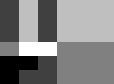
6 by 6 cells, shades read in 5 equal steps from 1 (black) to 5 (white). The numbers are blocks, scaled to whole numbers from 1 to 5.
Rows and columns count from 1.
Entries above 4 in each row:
0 0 0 2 0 0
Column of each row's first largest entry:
2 2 2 2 4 4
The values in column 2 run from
1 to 5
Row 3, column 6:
4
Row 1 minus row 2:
0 0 0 0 0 0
